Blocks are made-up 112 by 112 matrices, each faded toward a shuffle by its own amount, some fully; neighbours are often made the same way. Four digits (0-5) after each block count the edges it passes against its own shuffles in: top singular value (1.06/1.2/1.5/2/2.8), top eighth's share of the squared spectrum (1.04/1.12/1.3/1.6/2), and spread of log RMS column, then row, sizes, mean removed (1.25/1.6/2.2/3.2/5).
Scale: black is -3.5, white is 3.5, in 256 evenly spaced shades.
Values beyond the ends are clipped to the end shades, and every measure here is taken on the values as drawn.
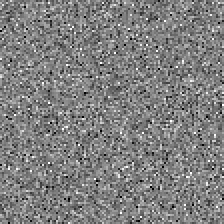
1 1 0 0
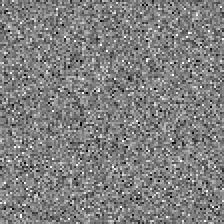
2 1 0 0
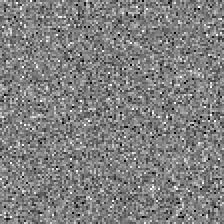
2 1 0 0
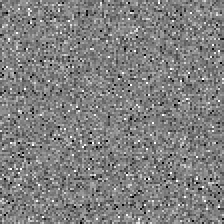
0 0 0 1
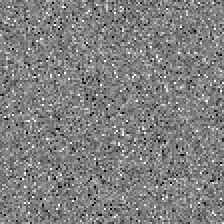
0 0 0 0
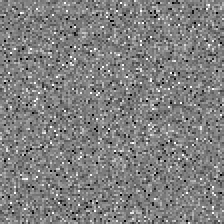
0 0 0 0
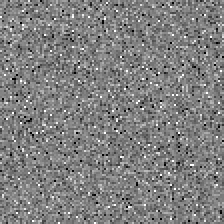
0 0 0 0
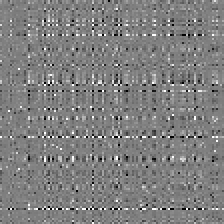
5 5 4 4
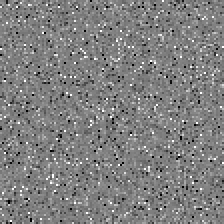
2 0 0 0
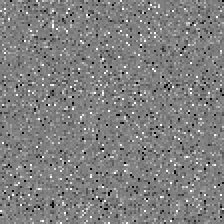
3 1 0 0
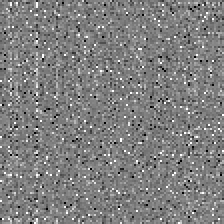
4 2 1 1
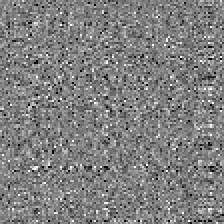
4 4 2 2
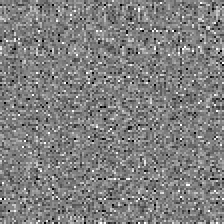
4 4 2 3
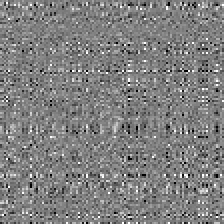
5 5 4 4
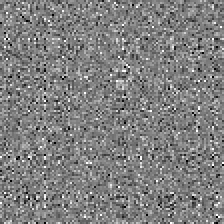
4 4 2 2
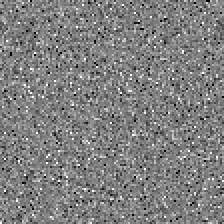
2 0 0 0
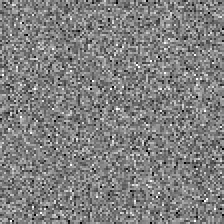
0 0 0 0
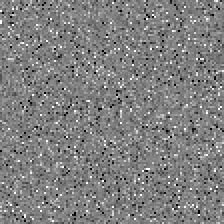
0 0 0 0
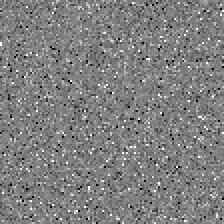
0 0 0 0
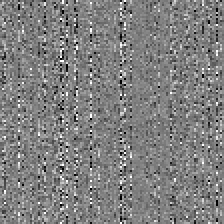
2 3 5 0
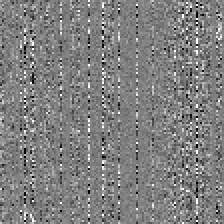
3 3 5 0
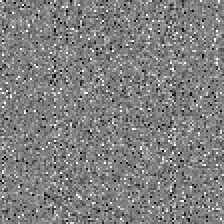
1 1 2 0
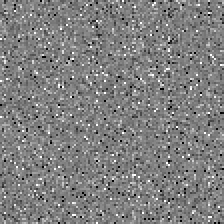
1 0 1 0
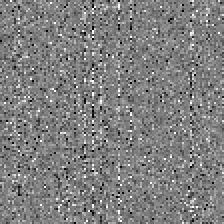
2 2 3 0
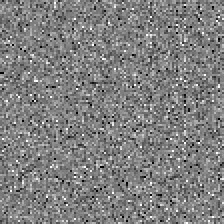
1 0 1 0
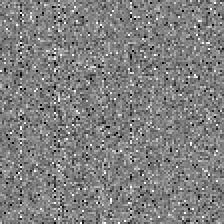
1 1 2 0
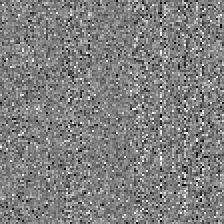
2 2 3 0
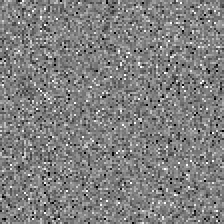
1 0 1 0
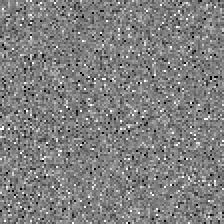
1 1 1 0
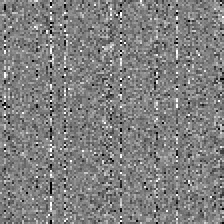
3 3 4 0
